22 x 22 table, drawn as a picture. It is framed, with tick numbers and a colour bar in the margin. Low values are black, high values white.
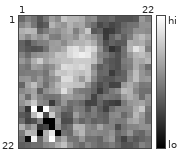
Roughest part: bottom left. Histogram: bell-shaped. Odd patch: rougher, in the bottom left.
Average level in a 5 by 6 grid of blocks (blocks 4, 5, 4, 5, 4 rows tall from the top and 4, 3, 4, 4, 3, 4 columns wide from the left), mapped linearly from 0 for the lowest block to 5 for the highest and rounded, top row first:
2 2 3 1 0 2 | 2 3 5 3 0 3 | 2 3 4 1 1 3 | 2 1 1 0 1 3 | 1 2 2 2 1 1
